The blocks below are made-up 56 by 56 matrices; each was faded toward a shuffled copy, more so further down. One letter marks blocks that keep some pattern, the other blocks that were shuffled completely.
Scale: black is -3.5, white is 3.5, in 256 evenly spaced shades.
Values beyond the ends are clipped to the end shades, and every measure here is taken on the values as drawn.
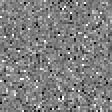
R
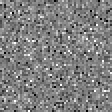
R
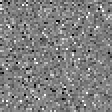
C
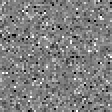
R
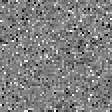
R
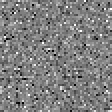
R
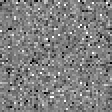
C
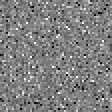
R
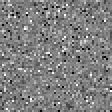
R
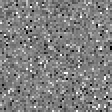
R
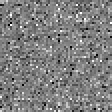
C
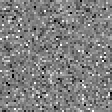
C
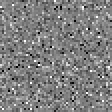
C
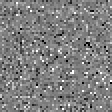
C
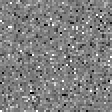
R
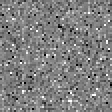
R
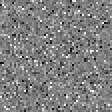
C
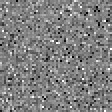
R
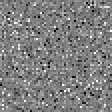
C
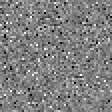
R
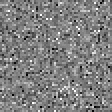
C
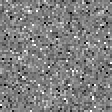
R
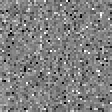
C
